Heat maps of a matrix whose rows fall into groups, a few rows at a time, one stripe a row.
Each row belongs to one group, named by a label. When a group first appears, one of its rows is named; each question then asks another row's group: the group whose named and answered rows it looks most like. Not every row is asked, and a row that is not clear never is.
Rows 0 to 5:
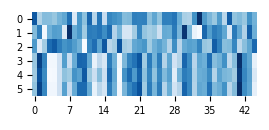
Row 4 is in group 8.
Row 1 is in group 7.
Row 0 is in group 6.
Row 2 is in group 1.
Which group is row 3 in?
8
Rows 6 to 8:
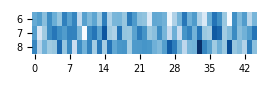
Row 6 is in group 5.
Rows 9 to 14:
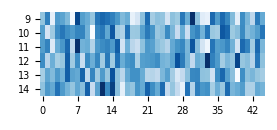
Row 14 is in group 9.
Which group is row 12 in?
6
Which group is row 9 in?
7
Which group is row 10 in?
1
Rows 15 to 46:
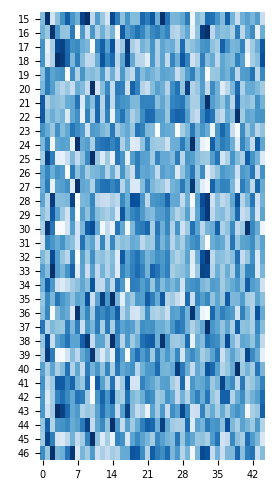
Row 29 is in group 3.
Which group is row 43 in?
1
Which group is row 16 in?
3
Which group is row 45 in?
8
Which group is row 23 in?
5
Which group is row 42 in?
1
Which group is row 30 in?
8
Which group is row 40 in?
6
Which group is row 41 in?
1
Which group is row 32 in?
3
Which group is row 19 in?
5
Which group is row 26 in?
5
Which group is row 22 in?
6
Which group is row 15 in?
9
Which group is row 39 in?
8
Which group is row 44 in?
9
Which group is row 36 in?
7
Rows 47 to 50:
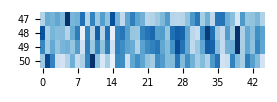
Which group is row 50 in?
8
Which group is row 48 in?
6
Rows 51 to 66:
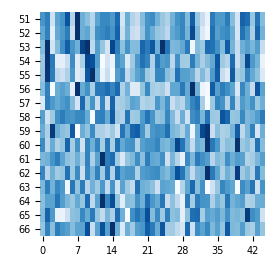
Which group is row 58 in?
1
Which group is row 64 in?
9
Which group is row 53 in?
9
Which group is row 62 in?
6
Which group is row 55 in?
8
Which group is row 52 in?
7
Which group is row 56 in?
7
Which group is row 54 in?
8
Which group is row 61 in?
9
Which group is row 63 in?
5
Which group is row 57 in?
5
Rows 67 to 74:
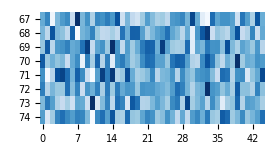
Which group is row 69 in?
9
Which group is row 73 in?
8
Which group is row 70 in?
6
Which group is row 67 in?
7
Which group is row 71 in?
1
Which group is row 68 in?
3
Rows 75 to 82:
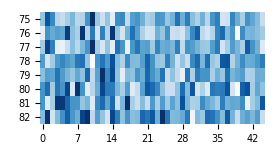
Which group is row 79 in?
9
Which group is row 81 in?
1
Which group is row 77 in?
8
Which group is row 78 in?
1
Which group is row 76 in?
5
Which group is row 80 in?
7
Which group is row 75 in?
8
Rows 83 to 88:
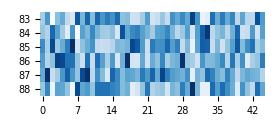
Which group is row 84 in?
3
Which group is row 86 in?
1
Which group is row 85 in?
3
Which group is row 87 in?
9
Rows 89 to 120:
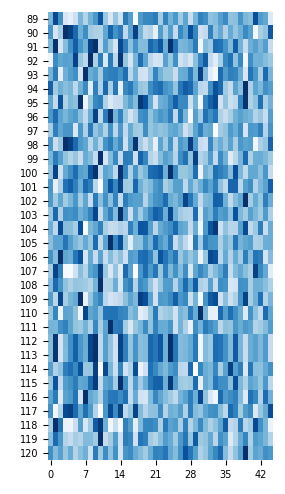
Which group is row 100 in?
9
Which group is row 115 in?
9
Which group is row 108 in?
8
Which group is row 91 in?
9
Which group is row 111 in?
9
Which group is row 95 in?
3
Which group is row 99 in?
8
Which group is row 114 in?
1
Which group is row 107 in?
8
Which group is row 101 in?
1
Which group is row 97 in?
5
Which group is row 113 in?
9
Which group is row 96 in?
9
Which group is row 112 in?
9
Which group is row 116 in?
7
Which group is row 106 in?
3
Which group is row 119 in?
8
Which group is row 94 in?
6
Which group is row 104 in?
3
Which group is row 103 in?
9
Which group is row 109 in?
3
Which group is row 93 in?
7
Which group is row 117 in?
1
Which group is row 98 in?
1
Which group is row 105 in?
9
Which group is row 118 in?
8
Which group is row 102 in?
6
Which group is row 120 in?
6
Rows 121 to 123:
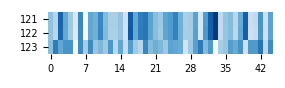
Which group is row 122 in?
3
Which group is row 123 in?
5
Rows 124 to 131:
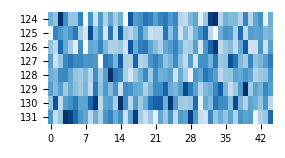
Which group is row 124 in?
3
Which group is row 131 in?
1
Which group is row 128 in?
9
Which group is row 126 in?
3
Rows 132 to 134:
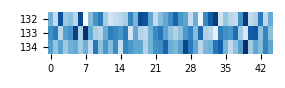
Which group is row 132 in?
3
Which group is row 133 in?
7
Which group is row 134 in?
6
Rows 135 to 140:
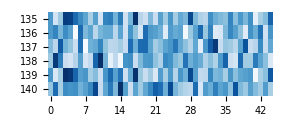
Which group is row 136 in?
5
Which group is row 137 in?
3
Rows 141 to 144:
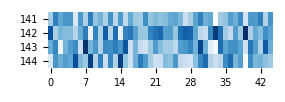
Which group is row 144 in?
5
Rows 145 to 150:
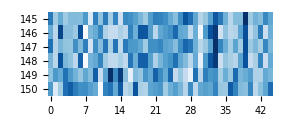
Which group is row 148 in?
3
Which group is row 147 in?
6
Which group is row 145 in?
6
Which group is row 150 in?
1
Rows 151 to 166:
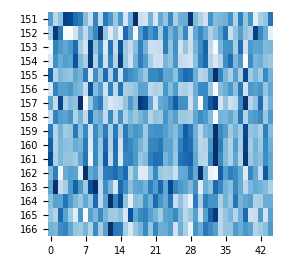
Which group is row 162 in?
7
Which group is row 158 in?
5
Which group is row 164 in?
9
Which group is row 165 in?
3
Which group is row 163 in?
9
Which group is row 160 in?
6
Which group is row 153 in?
5
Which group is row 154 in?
5
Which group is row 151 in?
1
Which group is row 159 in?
6
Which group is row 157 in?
3
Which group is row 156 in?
5
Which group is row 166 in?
9
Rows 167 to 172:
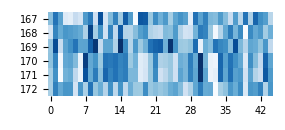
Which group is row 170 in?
7
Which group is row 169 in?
9
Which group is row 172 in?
5
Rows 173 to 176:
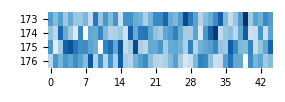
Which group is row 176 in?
5
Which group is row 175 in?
1
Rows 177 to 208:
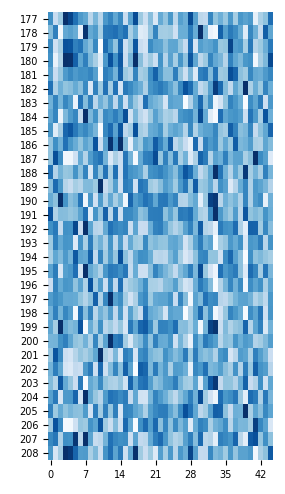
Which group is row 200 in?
9
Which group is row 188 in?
6
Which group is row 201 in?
8
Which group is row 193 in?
5
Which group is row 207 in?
7
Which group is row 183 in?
5
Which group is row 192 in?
7
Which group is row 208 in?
1
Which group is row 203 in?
3
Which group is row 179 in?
1
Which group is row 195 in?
7
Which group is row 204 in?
7
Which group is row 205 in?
6
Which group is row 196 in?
5
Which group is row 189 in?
8
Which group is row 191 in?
6
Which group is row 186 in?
9
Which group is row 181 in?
1
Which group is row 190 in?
3
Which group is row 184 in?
7
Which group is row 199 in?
3
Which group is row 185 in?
1
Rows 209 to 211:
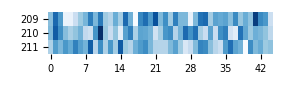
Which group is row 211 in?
5
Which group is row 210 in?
8
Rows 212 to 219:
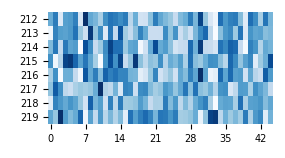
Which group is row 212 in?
7
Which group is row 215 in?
1
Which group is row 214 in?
7
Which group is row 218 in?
5
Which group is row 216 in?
7
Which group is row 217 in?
8
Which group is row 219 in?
3
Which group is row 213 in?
5
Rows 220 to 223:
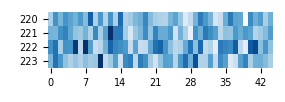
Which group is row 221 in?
9
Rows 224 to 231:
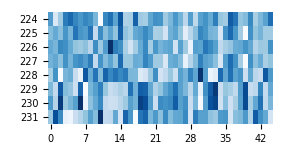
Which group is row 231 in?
8
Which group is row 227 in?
5
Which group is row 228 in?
7
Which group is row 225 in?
5
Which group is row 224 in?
1
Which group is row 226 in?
9
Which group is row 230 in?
3
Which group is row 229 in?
3
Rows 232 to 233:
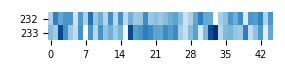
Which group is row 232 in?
5
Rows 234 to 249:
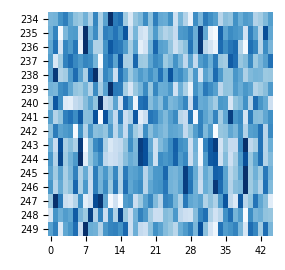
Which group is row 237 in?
1
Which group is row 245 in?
6
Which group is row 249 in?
7
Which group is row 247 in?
8
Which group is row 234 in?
9
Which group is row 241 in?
1
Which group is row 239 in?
9
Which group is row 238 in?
9
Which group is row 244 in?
3
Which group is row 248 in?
5
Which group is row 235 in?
7
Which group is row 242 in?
5
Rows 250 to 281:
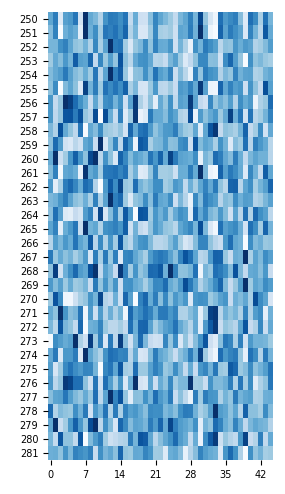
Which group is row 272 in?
3
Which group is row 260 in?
9
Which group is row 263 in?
9
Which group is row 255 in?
7
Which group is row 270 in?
8
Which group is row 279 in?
9
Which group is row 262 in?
1
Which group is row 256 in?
1
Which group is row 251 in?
7
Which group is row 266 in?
5
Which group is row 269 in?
6
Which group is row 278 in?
6
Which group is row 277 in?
9
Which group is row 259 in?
8
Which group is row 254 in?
9
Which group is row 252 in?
9
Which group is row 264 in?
8
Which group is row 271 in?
3
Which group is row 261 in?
7
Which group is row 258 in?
3
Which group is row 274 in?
7
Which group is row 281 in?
5
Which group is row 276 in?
1
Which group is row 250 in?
7
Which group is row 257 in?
1
